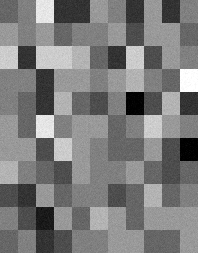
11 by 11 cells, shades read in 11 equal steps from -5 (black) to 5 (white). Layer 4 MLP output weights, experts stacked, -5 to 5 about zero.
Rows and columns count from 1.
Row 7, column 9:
1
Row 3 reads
3 -3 3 3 2 -1 -3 3 -2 1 0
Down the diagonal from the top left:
-1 0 3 1 -1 1 -1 1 2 1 1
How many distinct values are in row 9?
6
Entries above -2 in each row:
7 10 8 10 6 11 8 9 8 9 9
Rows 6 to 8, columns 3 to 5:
4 0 1 / -2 3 1 / -1 -2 1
